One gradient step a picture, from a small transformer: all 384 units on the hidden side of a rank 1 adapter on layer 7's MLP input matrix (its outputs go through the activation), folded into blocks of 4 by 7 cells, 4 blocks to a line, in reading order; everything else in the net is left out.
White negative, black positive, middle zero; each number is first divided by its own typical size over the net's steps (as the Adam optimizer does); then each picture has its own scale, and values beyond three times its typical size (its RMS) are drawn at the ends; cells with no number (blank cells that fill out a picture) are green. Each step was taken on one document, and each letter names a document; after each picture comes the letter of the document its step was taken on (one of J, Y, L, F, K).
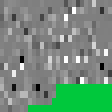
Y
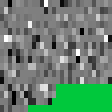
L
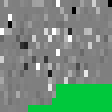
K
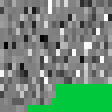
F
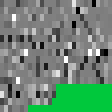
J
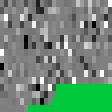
F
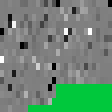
K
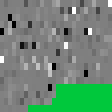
K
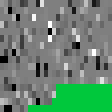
J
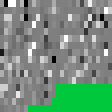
F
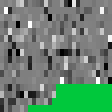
L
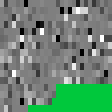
J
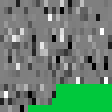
L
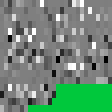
L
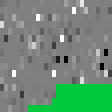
Y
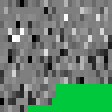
L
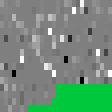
Y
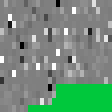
K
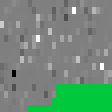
Y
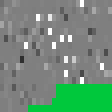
Y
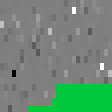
Y
